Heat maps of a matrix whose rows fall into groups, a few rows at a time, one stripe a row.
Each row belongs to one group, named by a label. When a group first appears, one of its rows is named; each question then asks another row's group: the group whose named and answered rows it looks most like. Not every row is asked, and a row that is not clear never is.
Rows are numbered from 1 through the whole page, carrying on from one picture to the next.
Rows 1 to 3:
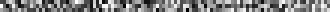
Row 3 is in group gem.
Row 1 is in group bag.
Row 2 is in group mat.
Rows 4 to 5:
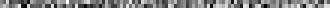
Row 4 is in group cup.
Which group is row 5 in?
gem
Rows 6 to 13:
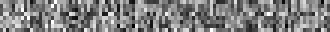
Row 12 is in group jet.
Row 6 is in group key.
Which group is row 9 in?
bag
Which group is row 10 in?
jet
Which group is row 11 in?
jet
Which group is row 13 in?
mat
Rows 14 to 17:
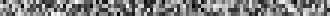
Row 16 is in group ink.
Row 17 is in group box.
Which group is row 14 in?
bag
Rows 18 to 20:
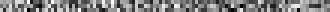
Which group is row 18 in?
jet
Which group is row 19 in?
mat
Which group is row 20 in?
ink
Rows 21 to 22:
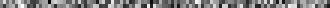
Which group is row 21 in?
key
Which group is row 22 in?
ink
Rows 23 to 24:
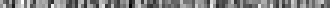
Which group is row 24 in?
key
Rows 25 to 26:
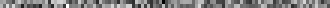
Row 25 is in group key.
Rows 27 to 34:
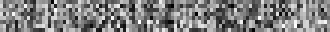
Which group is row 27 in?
key
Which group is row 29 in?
key
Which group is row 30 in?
jet
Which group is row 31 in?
key
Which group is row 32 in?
ink
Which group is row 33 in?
ink
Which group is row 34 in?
mat
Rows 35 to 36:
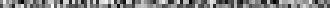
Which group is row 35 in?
mat
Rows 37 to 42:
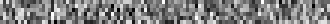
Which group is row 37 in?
jet
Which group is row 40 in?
key
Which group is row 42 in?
ink
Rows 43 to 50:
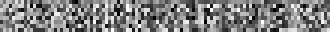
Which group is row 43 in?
jet
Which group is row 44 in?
gem
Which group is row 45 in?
mat
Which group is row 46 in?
box
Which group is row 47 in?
gem
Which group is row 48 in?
mat
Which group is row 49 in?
key
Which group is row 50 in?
mat
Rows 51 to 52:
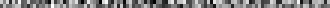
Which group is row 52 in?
box
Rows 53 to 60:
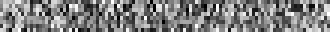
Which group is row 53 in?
jet
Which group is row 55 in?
bag
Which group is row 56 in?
gem
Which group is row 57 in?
box
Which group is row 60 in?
gem
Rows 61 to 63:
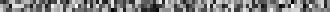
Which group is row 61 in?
bag
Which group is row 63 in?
gem
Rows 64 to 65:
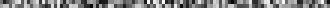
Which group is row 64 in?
ink
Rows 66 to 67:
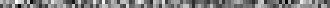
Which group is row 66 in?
jet
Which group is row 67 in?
mat
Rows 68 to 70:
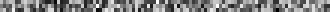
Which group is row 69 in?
ink
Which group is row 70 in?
mat
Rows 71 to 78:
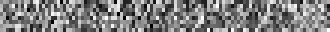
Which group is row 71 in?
bag
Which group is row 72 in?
ink
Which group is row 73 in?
ink
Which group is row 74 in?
box
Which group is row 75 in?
mat
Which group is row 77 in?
jet
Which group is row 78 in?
gem
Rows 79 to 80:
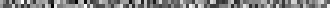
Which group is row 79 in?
key
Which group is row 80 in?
box
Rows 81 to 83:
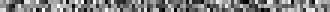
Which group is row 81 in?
bag
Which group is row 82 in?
box
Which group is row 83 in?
gem
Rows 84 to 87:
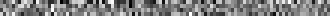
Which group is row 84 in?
bag
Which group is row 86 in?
cup
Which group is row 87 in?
jet
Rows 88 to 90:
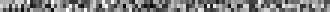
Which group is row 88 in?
jet
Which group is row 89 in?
gem
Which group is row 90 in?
box
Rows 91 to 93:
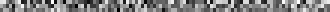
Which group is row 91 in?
gem
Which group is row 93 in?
cup
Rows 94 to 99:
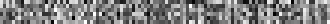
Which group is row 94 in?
bag
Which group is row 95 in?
jet
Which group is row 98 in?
box
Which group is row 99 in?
box
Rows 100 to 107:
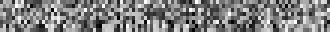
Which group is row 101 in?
jet
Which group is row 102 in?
box
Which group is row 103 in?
bag
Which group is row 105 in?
ink
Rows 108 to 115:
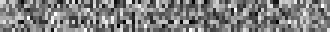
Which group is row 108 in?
mat
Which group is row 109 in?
bag
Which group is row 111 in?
box
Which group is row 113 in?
mat
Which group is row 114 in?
cup
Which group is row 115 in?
box
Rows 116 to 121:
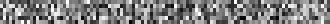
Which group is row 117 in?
ink
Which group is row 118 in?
cup
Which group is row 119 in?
box
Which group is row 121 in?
key
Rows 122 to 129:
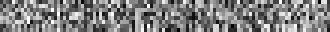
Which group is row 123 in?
ink
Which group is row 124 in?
cup
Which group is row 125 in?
bag
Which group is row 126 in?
bag
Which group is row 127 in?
jet
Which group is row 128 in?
ink
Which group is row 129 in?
ink
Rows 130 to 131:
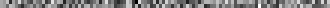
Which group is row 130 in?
gem
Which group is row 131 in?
mat
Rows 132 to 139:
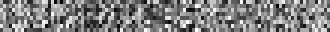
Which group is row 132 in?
ink
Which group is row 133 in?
key
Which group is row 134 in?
gem
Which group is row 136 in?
bag
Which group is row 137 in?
ink
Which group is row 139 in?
cup
